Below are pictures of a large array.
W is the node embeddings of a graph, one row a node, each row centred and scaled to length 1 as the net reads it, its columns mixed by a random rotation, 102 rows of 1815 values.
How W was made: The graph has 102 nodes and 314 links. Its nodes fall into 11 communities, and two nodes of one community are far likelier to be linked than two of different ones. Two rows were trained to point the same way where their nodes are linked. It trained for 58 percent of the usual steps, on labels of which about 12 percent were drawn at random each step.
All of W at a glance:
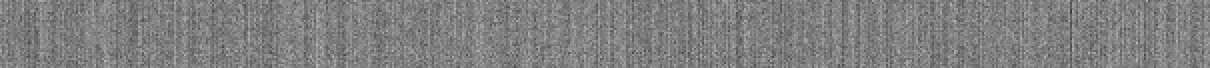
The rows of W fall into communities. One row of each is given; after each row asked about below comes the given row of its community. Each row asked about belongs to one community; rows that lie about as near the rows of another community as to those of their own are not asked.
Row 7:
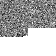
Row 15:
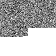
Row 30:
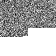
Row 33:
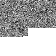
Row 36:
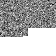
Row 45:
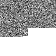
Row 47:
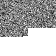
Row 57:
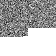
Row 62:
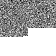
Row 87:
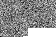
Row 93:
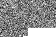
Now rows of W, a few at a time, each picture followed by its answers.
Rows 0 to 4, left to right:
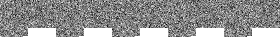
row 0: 7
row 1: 30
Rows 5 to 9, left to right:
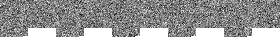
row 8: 15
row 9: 30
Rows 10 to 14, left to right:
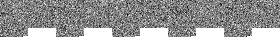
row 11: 15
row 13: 15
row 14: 15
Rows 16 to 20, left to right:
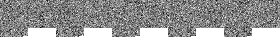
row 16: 30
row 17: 7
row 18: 93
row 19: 36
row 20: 36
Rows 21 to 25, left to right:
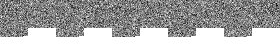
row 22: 30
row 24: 93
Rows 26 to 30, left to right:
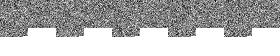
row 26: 57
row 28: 30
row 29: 30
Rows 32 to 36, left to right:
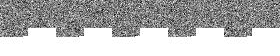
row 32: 93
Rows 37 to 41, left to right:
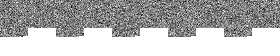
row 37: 7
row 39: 93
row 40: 36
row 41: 87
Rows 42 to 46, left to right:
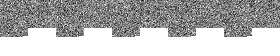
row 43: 15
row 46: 57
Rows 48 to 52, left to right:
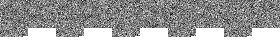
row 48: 7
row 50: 93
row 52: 57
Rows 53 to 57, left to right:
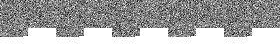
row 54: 15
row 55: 36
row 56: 7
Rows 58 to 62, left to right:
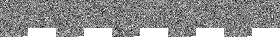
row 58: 93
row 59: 62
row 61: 7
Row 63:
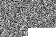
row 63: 30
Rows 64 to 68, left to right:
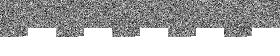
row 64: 7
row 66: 45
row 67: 57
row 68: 93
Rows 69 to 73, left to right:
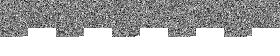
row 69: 45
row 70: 45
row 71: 7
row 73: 45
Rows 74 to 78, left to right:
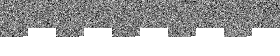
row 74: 36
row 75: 36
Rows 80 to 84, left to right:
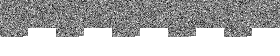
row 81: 30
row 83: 45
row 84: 36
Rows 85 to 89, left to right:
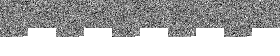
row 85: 33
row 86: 33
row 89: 57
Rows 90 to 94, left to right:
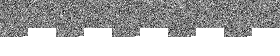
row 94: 36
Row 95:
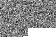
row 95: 33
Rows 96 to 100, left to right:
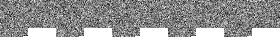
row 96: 57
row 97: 57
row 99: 57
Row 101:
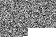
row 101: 45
